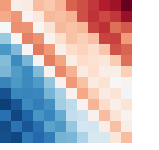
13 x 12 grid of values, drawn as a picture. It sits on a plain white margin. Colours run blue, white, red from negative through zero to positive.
Slope: up to the top right. Ninth with the lowest average: bottom left. Average level on the scale: 50%. Grain: diagonal, down to the right.
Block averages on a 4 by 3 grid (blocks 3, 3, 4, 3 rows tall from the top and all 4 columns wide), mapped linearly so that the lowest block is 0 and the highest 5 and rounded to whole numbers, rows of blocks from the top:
3 4 5 / 2 3 4 / 0 3 3 / 0 1 3
